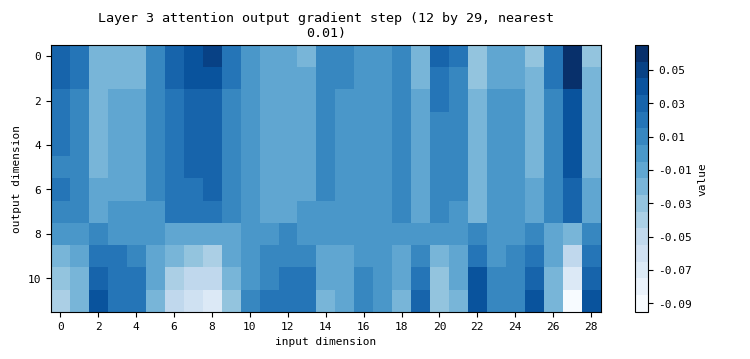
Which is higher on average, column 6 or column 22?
column 6
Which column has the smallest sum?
22
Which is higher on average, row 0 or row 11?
row 0
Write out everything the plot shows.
Title: Layer 3 attention output gradient step (12 by 29, nearest 0.01)
x-axis: input dimension, ticks 0 2 4 6 8 10 12 14 16 18 20 22 24 26 28
y-axis: output dimension, ticks 0 2 4 6 8 10 (0 at the top)
Colour bar: value, ticks -0.09 -0.07 -0.05 -0.03 -0.01 0.01 0.03 0.05
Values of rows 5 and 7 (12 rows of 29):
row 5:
0.01 0.01 -0.02 -0.01 -0.01 0.01 0.02 0.03 0.03 0.01 0 -0.01 -0.01 -0.01 0.01 0 0 0 0.01 -0.01 0.01 0.01 -0.02 0 0 -0.02 0.01 0.04 -0.02
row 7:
0.01 0.01 -0.01 0 0 0 0.02 0.02 0.02 0.01 0 -0.01 -0.01 0 0 0 0 0 0.01 -0.01 0.01 0 -0.02 0 0 -0.01 0.01 0.03 -0.01
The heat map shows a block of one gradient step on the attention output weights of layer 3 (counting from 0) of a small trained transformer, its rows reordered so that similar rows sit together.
